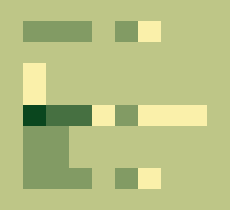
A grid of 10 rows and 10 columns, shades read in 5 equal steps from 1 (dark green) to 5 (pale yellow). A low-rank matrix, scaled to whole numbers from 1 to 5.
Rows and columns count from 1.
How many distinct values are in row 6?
5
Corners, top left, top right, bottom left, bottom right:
4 4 4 4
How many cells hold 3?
13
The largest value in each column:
4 5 4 4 5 4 5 5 5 4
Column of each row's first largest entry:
1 7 1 2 2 5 1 1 7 1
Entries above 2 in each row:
10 10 10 10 10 7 10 10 10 10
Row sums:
40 37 40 41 41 36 38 38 37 40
